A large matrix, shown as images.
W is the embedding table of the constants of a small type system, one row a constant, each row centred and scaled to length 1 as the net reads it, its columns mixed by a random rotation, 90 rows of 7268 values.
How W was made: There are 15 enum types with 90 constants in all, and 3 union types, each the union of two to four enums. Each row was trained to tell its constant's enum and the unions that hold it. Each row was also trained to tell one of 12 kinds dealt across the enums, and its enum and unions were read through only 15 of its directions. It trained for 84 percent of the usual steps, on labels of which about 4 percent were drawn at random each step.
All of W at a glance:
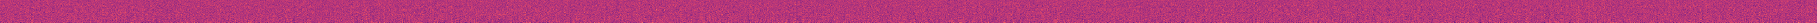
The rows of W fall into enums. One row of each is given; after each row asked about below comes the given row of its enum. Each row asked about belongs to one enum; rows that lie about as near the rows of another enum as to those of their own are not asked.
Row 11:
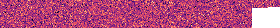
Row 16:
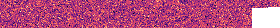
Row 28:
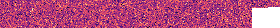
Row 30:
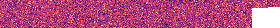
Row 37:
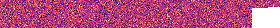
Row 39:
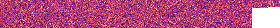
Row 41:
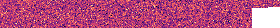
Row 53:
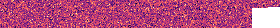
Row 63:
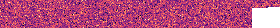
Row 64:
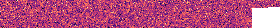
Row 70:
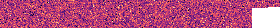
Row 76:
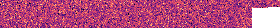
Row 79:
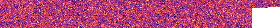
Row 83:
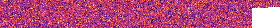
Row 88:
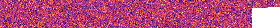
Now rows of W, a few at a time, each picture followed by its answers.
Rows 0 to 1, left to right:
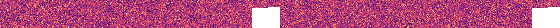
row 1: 39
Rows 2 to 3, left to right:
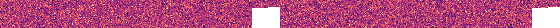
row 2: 11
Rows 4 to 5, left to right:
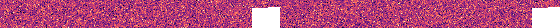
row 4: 70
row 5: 39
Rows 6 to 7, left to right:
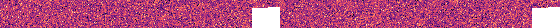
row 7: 16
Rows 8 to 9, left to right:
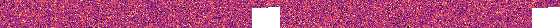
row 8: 76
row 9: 64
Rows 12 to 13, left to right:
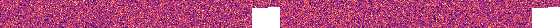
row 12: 39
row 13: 41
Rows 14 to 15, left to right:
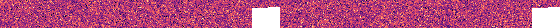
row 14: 79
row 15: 28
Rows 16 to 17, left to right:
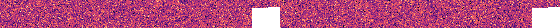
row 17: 76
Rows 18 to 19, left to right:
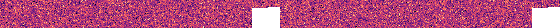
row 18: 63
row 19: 63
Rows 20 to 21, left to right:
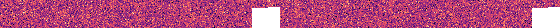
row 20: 64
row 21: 30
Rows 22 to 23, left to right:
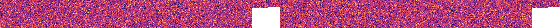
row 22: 53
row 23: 16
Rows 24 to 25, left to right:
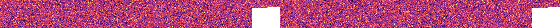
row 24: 70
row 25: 79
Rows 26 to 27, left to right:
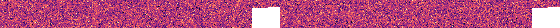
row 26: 79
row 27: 41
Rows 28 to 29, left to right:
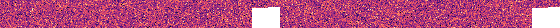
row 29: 30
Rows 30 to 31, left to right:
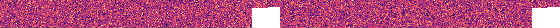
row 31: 70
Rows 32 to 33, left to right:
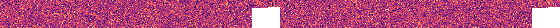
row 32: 11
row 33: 39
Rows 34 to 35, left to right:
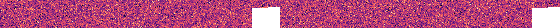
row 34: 16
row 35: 64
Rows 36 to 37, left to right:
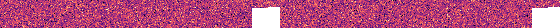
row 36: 39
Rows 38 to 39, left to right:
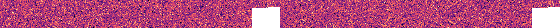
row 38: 16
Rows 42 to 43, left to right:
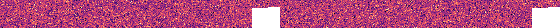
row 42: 30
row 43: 39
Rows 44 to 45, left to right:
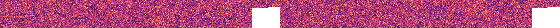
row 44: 63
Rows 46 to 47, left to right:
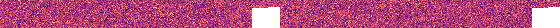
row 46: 70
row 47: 41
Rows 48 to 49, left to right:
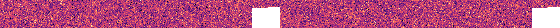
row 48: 79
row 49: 11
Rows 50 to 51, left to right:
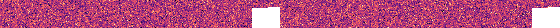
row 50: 79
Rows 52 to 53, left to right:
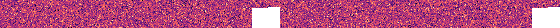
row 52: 76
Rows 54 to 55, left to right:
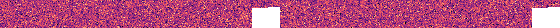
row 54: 28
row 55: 63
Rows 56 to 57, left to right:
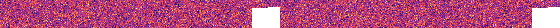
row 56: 37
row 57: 37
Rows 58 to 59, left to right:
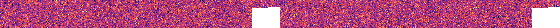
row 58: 37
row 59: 76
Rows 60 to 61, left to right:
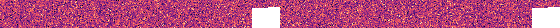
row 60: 16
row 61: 11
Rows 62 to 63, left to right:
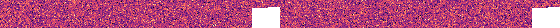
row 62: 37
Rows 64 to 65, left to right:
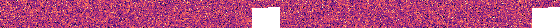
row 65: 79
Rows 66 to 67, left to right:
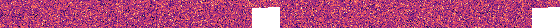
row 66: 70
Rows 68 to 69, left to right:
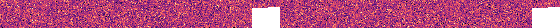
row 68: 30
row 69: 39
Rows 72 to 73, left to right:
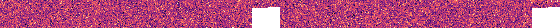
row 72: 79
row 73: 16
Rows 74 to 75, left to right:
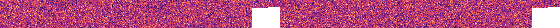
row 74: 64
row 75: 37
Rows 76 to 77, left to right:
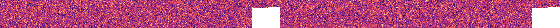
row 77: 70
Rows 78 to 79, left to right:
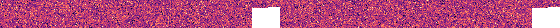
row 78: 76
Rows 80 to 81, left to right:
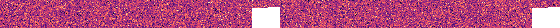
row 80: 70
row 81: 30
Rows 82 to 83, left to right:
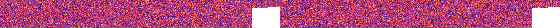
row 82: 30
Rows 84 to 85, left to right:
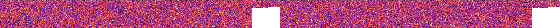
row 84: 64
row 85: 76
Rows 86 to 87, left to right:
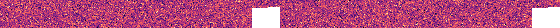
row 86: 30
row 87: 16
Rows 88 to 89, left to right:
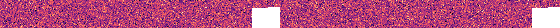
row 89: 88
